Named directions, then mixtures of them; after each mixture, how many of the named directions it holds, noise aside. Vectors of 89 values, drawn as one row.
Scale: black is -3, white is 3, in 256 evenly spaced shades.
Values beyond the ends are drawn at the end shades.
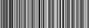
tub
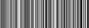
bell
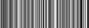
two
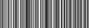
two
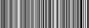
two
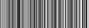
one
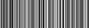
one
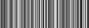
two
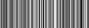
two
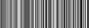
one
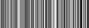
one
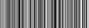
one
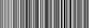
two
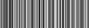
one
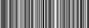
two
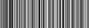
one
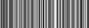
two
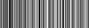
one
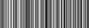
two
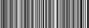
two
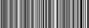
two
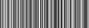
one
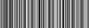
one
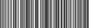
two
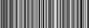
two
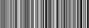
one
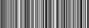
one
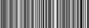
two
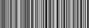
one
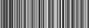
one
